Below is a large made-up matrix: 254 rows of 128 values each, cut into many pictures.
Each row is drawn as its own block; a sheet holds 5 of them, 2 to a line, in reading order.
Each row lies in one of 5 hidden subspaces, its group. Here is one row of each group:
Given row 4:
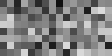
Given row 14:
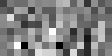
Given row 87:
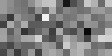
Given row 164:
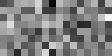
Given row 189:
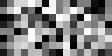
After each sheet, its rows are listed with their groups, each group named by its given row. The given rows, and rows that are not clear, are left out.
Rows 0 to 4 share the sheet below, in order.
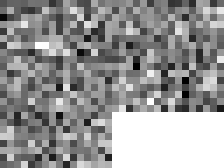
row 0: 4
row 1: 189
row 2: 189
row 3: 164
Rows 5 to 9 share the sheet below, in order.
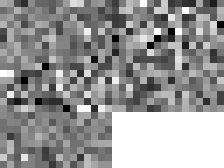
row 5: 87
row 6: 189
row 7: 4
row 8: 189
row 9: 14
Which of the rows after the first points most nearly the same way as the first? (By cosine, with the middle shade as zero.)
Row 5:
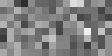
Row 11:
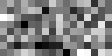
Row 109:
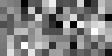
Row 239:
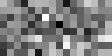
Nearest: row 109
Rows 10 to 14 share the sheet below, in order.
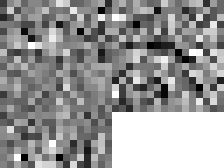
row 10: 4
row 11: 4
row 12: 189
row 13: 87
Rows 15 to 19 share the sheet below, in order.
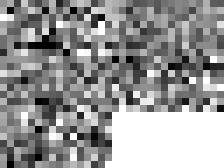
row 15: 4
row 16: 189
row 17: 4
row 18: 164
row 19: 164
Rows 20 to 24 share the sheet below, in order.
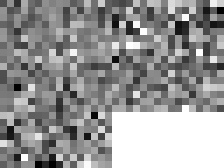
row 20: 164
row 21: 189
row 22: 189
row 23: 164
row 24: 14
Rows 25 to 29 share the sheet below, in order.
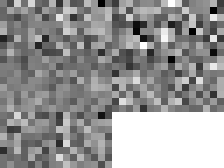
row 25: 189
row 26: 4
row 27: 164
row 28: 4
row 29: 189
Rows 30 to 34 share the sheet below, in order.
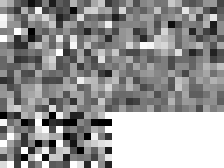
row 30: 189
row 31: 4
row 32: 164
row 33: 189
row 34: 164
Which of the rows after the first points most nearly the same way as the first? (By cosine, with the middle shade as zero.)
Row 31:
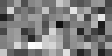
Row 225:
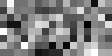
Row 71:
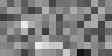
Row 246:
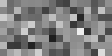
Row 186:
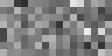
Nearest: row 71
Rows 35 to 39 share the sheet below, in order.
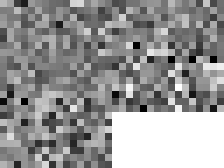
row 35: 87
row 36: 14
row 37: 14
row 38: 189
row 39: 164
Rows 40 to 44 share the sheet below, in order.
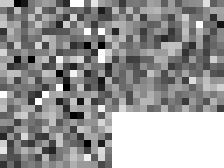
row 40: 87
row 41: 14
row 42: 189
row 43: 164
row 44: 87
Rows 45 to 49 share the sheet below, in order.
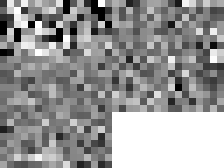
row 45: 189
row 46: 87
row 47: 4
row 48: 189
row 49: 4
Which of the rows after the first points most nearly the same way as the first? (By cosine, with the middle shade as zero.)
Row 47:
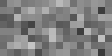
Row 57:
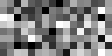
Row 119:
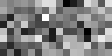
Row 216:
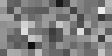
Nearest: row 119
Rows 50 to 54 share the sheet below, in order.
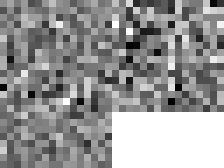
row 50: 87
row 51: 189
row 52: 14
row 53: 189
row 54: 87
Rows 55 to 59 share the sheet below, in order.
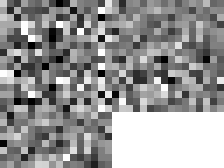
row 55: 4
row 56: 14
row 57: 4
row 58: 87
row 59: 14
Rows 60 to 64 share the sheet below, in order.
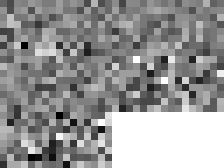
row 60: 14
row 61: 14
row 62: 164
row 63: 164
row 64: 4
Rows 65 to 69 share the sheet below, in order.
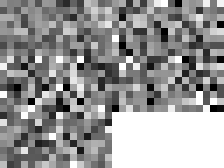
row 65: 189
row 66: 87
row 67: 189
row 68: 87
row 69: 164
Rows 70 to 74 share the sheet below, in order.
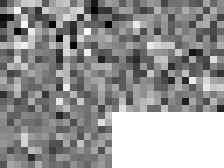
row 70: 189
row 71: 4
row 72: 189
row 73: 164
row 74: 4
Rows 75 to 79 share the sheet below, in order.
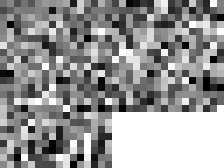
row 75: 14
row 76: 164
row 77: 4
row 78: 164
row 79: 14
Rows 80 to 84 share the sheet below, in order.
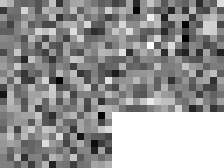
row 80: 164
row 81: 164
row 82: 87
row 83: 4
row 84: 164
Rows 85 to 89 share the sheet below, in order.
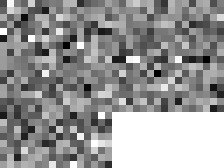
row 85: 14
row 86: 164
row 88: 87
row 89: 164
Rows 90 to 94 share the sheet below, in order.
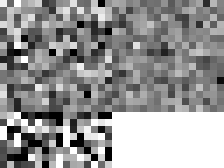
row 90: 164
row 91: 14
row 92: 87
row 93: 189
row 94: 189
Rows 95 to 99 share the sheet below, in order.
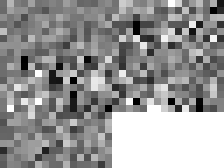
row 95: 14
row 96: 4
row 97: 164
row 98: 14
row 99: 189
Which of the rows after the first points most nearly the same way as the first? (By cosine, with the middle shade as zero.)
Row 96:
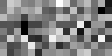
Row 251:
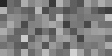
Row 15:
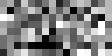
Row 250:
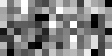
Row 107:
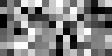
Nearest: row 251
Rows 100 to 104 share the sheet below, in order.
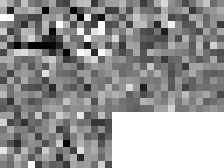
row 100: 4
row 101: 87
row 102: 87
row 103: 189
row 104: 189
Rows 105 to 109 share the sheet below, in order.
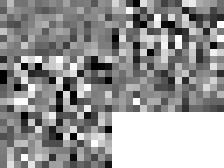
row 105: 14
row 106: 87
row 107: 189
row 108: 164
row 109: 164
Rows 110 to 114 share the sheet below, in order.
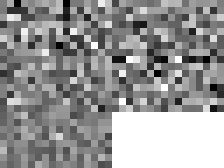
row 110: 189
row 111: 4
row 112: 4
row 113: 87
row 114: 87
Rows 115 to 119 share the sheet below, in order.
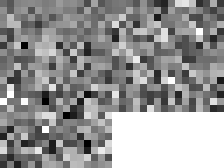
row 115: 14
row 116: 87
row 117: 14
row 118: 87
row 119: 87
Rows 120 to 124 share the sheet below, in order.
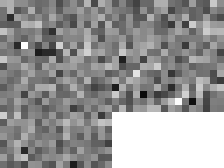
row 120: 14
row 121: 164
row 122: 164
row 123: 14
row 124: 164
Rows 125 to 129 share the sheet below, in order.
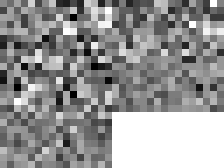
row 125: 189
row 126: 164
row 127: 189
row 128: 87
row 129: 189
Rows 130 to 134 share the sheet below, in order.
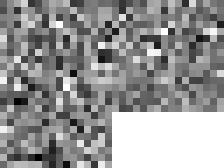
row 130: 87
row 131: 14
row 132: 189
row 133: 164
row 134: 4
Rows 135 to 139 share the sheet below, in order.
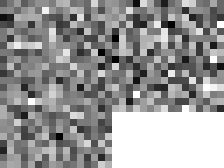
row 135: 4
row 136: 87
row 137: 4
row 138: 164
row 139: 87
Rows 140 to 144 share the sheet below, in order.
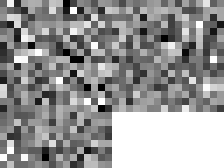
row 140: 189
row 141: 14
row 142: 87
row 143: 164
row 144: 14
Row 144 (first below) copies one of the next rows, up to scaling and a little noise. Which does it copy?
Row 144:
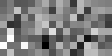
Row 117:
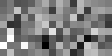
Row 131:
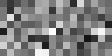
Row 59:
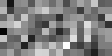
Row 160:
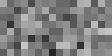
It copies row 117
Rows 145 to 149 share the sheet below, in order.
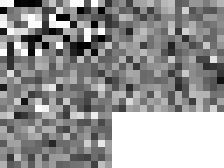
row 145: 87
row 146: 189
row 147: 14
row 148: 189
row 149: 87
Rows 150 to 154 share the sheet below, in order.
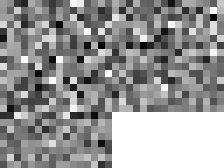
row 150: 87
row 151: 4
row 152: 164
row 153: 87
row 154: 87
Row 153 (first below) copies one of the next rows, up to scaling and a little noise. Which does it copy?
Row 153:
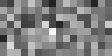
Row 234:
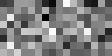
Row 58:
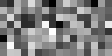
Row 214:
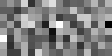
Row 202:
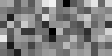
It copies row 58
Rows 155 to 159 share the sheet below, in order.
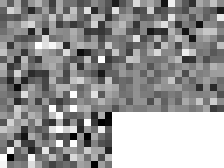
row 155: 4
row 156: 164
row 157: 164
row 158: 87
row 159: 4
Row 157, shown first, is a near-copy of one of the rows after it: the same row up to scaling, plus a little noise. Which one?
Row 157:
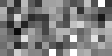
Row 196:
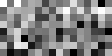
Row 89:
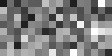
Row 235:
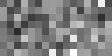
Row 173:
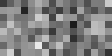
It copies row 235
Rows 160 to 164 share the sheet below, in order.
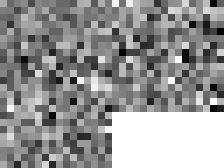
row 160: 14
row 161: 164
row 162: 164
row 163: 87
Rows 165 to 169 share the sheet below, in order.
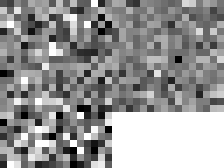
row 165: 14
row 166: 87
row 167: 4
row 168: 87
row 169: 164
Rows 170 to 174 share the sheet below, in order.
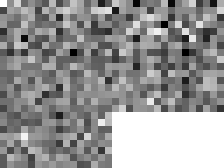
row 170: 164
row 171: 164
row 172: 189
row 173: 164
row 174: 4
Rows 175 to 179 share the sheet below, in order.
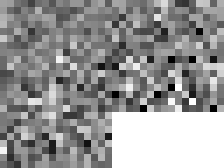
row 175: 189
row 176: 87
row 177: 4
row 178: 189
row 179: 87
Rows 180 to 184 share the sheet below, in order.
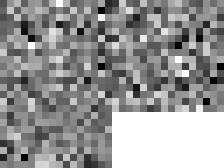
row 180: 4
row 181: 14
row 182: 4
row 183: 189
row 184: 14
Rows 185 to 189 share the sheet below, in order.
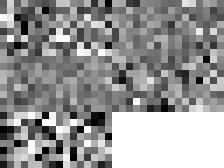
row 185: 4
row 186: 87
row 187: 189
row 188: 14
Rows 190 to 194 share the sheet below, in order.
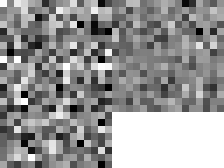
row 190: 164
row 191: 87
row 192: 164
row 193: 14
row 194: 4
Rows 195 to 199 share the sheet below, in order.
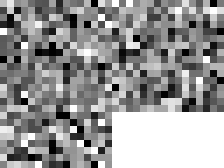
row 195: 14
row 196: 164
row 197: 164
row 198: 14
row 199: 4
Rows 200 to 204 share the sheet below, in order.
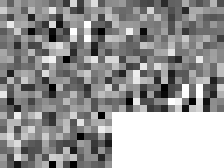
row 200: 14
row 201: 189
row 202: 87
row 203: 14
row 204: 164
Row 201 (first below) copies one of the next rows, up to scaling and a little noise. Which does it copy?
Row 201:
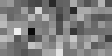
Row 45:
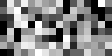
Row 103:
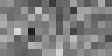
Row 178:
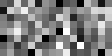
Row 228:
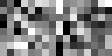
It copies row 103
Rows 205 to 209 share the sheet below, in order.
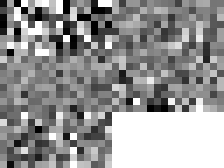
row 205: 189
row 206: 14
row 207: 164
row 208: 14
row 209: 164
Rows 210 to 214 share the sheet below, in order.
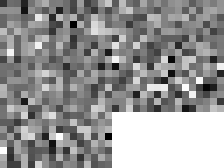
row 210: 164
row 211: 14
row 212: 164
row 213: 164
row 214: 87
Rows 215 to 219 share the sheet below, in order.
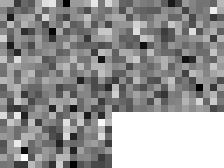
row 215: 87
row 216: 4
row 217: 164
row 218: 87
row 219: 164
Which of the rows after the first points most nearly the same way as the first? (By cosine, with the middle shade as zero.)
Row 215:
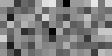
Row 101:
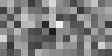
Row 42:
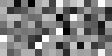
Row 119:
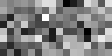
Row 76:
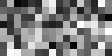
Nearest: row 119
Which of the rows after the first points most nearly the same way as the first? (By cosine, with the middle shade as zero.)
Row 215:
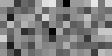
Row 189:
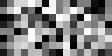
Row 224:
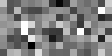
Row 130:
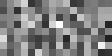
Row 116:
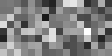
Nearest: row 224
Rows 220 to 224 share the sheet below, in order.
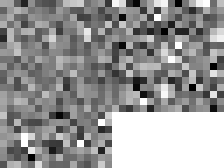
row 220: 87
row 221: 87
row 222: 189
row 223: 4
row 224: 4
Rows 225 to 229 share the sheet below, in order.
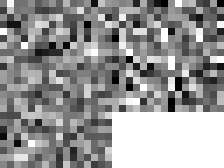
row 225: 14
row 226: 87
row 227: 87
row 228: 189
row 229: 189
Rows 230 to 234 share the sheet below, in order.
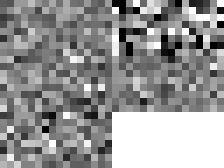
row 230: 189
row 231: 87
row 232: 87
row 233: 4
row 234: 87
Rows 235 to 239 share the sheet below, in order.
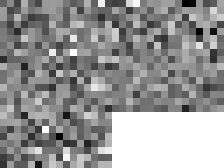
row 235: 164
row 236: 87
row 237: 164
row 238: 164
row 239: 87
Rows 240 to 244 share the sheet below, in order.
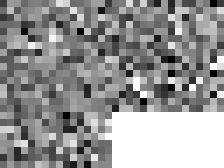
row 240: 4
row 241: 189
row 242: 87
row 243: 4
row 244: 189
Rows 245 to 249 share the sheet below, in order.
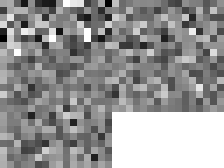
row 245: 87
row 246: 4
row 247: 189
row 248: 87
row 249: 189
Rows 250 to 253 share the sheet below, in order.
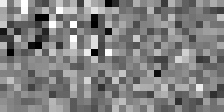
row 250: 164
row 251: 164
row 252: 14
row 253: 87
